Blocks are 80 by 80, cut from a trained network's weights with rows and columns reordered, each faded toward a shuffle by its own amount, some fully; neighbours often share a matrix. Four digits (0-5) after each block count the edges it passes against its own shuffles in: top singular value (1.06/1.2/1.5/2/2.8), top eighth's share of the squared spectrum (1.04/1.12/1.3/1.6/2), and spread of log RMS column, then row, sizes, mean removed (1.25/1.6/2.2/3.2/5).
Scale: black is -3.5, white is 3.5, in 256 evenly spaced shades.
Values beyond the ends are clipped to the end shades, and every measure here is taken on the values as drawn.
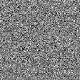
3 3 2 2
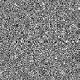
3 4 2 2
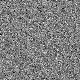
0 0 0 0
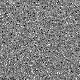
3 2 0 1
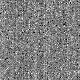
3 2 0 1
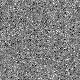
0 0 0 0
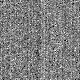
3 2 0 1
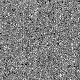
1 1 0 0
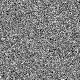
0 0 0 0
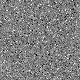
0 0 0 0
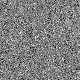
0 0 0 0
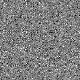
3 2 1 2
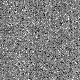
1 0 0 0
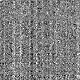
4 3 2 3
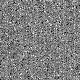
1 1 0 0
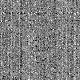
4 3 1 2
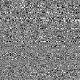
3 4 1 4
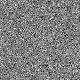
2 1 0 1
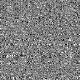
3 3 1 3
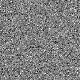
2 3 1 1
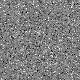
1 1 0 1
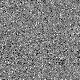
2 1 0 1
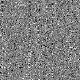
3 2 2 0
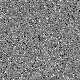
2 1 0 0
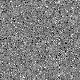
2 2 1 0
